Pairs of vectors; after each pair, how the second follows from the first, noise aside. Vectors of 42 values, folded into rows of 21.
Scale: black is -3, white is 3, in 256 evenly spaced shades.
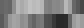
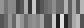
sign-scrambled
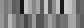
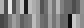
wrapped around
